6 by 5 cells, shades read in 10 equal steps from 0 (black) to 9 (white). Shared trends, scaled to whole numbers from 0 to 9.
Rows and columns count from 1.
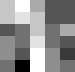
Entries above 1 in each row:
5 5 5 5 5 4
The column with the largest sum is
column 3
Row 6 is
4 0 9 5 4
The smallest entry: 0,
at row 6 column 2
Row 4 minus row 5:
0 1 -1 -1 1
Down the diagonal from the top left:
7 8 7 4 2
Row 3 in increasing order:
3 4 4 6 7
